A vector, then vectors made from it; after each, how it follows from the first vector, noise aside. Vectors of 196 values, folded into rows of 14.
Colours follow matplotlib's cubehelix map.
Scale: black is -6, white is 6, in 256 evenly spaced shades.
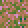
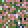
scaled up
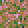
copied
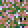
scaled up
